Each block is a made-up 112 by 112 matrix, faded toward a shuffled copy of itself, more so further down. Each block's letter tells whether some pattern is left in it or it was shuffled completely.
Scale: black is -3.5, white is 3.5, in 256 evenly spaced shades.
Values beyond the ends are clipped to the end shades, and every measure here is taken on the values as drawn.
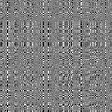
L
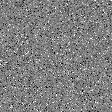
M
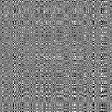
L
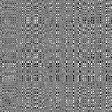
L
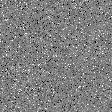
M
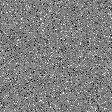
M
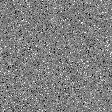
M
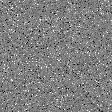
M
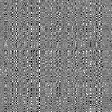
L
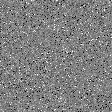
M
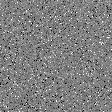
M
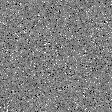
M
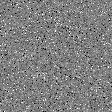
M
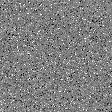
M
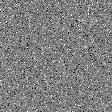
M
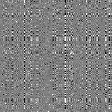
L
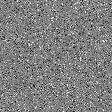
M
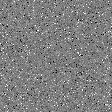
M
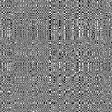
L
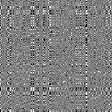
L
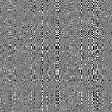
L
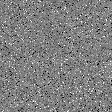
M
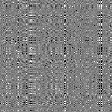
L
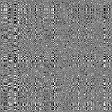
L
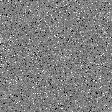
M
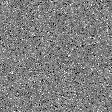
M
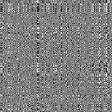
L
